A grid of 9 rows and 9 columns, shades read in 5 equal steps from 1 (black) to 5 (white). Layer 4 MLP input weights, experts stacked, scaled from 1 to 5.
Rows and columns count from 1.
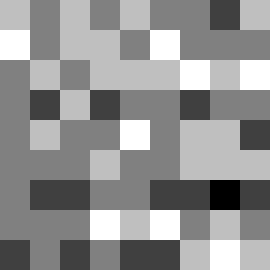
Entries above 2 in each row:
8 9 9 6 8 9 3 9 5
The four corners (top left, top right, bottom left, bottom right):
4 4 2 4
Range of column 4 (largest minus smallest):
3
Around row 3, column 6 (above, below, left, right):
5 3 4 5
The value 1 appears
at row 7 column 8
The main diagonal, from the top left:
4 3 3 2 5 3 2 4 4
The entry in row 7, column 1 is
3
